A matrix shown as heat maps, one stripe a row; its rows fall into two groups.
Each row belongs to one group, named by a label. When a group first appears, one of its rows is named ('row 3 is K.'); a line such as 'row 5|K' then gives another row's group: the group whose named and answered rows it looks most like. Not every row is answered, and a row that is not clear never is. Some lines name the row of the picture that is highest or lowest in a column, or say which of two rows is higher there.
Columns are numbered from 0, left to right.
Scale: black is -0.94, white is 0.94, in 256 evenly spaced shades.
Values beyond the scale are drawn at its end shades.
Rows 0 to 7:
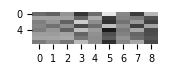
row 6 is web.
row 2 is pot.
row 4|pot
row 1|web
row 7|pot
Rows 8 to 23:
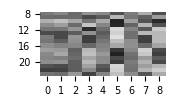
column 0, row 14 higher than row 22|Yes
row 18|pot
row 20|pot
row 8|pot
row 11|pot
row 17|pot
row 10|web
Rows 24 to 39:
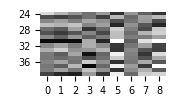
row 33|web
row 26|pot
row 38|pot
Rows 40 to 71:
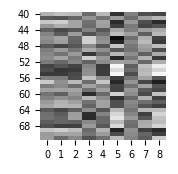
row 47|pot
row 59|web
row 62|web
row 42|web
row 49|pot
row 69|web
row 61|pot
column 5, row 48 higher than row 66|No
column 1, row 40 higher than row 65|Yes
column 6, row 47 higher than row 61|Yes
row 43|web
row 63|web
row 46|pot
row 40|web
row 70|web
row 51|pot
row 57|web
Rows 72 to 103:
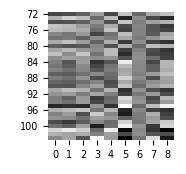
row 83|web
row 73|web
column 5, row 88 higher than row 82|Yes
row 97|pot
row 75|web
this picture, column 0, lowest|95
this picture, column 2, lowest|95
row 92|pot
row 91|web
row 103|pot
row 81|web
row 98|pot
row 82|web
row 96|web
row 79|web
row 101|web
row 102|web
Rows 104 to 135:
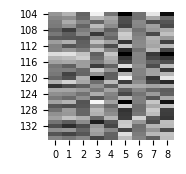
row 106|web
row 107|pot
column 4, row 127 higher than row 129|No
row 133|pot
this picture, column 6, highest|130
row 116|web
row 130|web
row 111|pot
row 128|pot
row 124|pot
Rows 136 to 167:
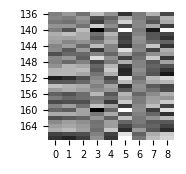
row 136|pot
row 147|pot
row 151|web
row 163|web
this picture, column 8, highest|140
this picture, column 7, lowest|140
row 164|web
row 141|web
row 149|web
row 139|pot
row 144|pot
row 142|web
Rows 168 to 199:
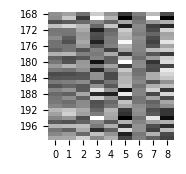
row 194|pot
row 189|pot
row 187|pot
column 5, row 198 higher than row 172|No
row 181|web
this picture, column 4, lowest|188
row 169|pot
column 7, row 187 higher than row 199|Yes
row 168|pot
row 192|web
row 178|web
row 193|web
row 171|web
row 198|pot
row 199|web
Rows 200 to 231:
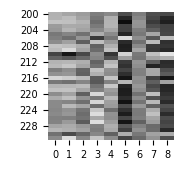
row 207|pot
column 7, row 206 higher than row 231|No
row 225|pot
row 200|web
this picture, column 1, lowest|210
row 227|pot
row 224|pot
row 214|pot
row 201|web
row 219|web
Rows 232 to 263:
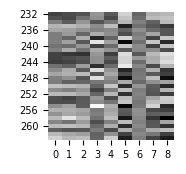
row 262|web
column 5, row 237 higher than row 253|No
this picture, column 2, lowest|242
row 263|web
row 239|pot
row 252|web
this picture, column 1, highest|258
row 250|web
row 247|web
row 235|web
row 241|pot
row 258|web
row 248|pot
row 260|web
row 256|web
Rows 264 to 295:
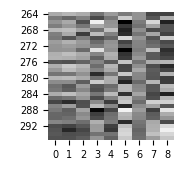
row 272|web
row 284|web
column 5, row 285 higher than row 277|Yes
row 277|web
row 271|web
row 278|web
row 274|web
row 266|pot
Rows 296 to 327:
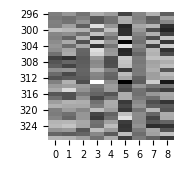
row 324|web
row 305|pot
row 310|pot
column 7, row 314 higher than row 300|Yes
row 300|web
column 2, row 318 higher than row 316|Yes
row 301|pot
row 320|pot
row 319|web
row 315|web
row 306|pot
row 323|web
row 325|pot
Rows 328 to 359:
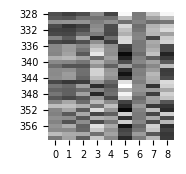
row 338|pot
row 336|pot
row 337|pot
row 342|pot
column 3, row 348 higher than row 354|No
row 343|pot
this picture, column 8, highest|328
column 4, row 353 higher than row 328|Yes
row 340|pot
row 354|pot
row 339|web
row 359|pot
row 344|pot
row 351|web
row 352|pot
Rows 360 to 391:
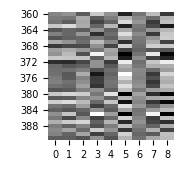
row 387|web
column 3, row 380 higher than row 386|Yes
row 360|pot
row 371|web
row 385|pot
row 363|web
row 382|web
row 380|web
